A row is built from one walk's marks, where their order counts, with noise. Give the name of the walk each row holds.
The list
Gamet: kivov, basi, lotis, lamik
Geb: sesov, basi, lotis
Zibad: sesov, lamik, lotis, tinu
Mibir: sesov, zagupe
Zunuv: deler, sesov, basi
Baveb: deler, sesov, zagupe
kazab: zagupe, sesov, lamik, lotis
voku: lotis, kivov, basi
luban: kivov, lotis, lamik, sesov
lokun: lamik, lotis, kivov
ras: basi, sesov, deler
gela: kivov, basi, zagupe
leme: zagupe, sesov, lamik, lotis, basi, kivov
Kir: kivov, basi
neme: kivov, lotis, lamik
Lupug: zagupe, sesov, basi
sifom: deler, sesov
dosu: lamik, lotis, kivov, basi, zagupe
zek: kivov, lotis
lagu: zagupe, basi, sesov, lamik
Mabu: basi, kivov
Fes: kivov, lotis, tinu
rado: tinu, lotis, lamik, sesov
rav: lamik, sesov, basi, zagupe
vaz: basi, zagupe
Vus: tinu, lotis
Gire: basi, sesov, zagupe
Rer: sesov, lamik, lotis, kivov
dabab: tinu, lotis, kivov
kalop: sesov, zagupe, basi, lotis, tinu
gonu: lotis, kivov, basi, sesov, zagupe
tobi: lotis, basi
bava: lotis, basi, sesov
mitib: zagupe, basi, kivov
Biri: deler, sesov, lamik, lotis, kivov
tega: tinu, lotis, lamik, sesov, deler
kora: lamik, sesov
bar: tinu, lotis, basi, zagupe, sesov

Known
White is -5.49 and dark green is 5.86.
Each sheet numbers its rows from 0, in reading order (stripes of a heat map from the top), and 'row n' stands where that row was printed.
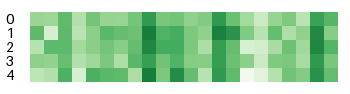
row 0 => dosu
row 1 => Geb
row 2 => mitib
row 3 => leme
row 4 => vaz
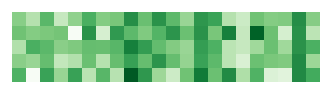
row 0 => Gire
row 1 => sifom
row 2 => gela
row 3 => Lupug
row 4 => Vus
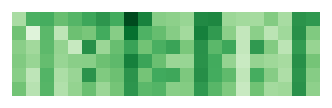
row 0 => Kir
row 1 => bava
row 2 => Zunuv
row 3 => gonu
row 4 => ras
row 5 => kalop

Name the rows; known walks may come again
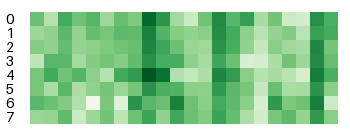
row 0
dabab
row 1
Gamet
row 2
gonu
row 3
mitib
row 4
zek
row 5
kalop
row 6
Mibir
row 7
lagu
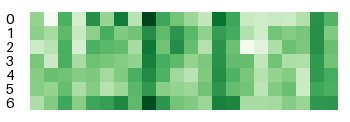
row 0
tobi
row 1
Gire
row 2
vaz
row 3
bar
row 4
neme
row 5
lokun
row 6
Mabu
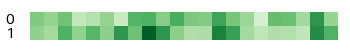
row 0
kazab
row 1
voku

